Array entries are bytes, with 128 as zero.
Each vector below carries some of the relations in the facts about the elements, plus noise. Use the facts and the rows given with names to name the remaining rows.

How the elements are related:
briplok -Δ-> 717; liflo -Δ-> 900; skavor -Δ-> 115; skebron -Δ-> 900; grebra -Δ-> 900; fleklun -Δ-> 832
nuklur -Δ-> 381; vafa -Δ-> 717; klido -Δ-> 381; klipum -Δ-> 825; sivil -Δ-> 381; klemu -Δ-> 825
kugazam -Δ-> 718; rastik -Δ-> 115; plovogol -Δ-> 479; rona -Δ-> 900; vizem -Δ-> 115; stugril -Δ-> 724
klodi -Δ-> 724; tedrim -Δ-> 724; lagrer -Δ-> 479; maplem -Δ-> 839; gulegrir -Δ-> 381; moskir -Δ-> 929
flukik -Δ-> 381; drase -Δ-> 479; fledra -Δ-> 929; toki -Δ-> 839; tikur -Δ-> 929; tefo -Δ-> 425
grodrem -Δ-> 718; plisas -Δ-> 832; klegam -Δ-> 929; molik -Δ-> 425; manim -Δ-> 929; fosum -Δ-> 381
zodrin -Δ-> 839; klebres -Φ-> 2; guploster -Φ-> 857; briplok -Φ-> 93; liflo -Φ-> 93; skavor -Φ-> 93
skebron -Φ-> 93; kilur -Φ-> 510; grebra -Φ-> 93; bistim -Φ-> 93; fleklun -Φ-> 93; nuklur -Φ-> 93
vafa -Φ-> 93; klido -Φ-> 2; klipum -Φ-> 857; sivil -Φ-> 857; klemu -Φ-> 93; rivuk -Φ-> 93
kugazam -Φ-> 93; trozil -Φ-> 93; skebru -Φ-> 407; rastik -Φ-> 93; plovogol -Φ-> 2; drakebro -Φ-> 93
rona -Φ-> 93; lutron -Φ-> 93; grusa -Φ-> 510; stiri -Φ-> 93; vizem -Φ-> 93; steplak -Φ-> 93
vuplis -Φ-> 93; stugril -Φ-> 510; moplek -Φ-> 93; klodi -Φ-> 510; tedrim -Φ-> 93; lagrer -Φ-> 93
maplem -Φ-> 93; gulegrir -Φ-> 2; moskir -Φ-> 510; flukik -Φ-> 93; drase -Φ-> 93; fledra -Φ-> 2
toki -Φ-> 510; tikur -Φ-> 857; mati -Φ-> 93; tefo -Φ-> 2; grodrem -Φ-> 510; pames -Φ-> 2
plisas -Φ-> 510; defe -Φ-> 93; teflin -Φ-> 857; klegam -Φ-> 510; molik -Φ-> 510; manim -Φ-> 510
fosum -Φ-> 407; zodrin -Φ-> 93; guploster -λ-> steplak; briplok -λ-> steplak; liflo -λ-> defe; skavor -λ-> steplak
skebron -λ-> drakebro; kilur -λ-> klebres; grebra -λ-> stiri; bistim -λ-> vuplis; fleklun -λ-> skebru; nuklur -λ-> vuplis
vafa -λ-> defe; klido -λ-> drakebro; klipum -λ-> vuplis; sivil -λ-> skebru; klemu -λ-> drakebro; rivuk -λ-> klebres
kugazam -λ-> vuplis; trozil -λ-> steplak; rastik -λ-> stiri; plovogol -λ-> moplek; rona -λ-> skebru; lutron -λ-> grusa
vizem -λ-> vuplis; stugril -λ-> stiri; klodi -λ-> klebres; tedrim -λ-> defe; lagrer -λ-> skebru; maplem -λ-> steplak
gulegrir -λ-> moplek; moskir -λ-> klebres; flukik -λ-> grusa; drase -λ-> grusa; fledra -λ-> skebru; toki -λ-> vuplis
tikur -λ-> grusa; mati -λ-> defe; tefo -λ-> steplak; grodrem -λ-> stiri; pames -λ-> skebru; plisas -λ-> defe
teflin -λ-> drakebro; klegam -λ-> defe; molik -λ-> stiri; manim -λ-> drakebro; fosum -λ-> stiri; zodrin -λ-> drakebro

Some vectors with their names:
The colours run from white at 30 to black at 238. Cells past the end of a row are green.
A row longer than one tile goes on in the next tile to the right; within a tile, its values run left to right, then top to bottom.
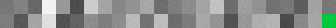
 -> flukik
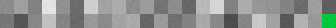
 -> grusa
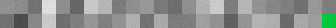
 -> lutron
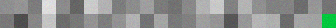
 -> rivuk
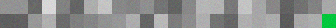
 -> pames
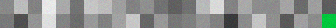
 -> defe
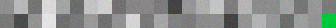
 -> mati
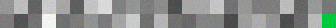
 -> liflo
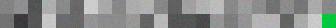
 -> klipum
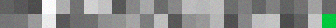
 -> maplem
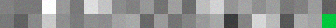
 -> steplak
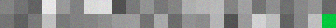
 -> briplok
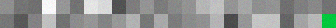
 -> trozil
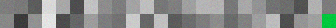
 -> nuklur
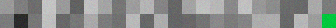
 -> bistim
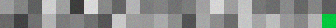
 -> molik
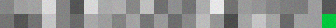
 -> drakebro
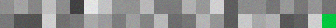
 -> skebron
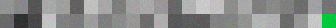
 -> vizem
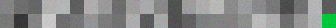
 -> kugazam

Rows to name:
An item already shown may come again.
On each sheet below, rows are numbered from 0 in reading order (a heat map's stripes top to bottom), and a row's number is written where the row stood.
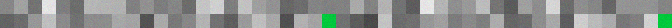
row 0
skebru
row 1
klemu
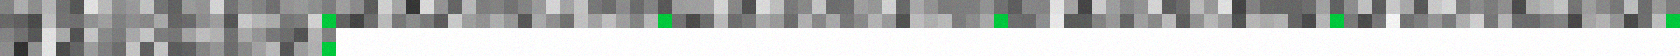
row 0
klemu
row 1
molik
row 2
teflin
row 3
zodrin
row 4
liflo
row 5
nuklur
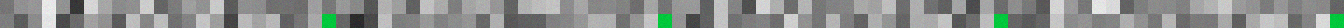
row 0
klido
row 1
vizem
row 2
grebra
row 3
skavor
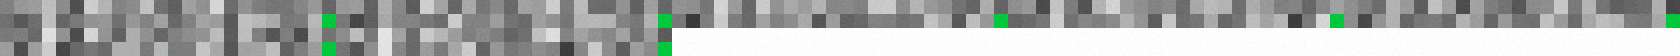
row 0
manim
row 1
rastik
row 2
vuplis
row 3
rona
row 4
grodrem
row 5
fosum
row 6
defe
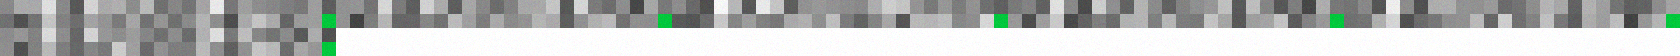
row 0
drakebro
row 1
stugril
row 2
tefo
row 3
fosum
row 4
sivil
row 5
stiri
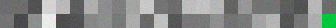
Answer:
toki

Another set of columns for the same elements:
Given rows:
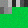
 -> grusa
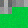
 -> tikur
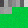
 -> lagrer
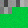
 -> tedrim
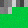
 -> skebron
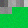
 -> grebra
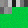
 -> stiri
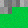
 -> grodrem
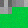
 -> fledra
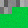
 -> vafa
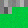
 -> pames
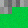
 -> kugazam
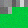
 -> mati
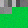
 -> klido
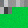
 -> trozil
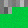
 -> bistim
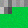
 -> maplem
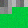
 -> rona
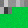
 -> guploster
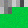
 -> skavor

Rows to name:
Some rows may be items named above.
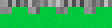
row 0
zodrin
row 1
fosum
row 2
klemu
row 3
toki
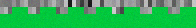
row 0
molik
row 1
molik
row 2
stiri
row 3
plisas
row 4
maplem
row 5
manim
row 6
vizem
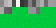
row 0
steplak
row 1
stugril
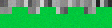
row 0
grebra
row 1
skebron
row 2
briplok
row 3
vuplis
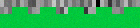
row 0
nuklur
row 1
liflo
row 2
teflin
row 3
defe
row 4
klodi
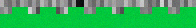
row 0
kugazam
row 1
tefo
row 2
drakebro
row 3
kugazam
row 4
briplok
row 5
klipum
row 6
nuklur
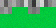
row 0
rastik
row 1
fleklun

